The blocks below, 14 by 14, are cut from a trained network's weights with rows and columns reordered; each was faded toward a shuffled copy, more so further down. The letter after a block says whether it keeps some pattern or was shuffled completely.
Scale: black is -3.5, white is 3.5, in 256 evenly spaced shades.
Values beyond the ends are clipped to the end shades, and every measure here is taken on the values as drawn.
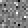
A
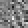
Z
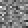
Z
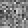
Z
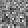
A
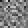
Z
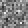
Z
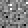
A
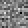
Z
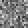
A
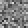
A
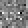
Z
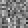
Z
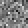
A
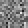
Z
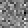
Z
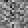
Z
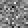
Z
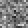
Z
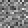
Z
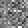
Z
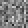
Z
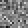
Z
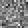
A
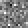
A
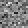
Z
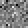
A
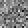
A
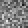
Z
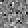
A
